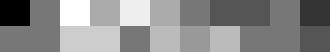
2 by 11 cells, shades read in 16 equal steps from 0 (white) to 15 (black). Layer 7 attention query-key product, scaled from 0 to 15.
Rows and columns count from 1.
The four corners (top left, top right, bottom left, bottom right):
15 12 8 10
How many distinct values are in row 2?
5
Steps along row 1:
down down up down up up up same down up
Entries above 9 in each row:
4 1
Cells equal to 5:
2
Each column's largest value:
15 8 3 5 8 5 8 10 10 8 12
